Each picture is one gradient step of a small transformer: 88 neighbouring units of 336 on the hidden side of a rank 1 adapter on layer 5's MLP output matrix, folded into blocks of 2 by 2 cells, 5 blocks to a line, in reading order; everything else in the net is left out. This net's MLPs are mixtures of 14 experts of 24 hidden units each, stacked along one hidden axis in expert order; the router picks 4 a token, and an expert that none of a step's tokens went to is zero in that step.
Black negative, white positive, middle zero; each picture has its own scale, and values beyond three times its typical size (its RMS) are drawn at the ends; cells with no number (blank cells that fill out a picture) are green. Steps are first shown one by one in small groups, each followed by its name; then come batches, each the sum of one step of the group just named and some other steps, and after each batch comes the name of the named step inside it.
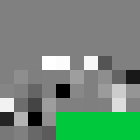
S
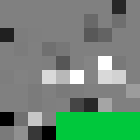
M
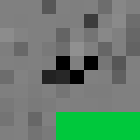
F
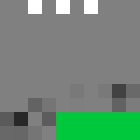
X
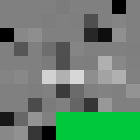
M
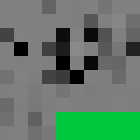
F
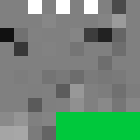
X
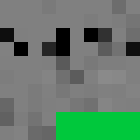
M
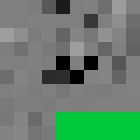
F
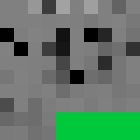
X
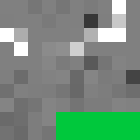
S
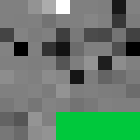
M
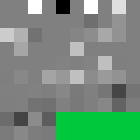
X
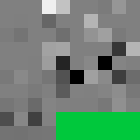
S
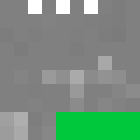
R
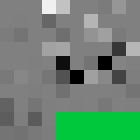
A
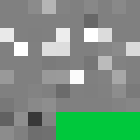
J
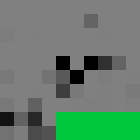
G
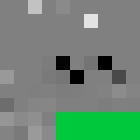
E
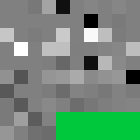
J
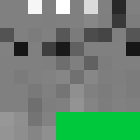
R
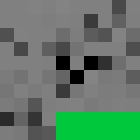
G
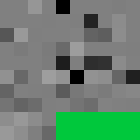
E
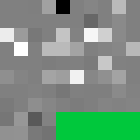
J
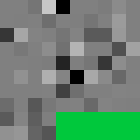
A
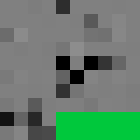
G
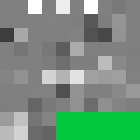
R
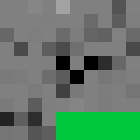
G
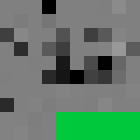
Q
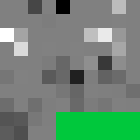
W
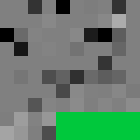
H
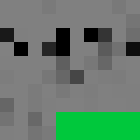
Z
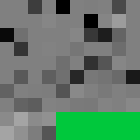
H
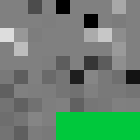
W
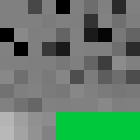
H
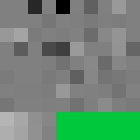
W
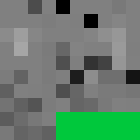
W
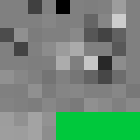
H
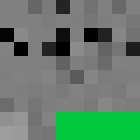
Z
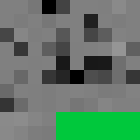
Q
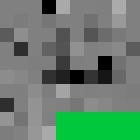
Q
